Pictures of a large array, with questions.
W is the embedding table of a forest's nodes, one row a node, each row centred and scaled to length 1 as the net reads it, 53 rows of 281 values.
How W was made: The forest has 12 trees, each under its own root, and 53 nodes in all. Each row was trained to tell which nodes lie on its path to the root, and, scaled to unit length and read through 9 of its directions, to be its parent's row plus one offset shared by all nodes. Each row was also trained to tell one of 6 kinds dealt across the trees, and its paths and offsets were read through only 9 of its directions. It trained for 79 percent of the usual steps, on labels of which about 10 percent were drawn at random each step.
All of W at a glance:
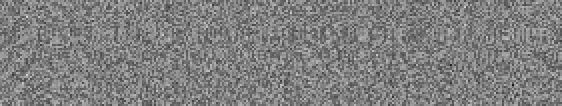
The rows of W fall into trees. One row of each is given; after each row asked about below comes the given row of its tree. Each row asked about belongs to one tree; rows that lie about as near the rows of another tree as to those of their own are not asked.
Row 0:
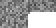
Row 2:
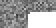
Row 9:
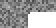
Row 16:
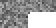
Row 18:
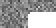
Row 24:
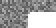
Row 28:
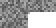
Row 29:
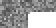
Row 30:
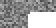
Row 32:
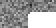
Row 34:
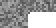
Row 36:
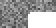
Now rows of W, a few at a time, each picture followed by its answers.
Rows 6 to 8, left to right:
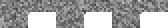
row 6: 32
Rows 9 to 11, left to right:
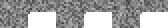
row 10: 2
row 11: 0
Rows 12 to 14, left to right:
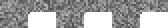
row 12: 34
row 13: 28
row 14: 16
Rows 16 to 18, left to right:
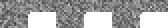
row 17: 16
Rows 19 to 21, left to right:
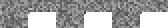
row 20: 18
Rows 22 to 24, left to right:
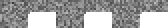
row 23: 0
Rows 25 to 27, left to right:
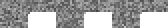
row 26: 28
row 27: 29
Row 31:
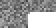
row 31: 30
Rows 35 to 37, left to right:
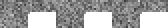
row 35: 2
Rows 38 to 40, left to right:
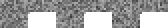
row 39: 29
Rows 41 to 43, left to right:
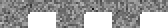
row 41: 32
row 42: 32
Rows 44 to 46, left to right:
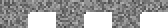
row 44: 24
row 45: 30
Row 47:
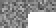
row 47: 2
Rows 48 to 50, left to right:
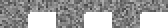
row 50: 28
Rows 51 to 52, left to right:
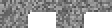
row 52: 29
